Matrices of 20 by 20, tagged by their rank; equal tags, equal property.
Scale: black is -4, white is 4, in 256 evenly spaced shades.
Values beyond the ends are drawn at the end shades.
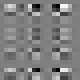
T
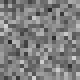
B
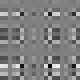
T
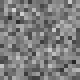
B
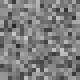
B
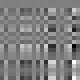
T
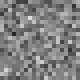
B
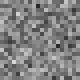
B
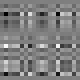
T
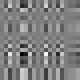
T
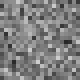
B
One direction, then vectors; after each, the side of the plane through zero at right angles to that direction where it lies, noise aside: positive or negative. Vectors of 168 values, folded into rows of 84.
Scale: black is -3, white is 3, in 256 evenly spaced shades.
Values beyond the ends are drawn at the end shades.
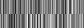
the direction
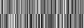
negative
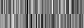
negative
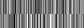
positive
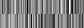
negative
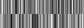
positive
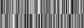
negative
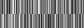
negative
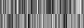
positive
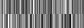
negative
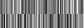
negative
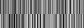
positive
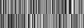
positive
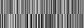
negative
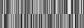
negative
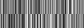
positive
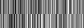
positive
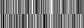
positive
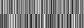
negative
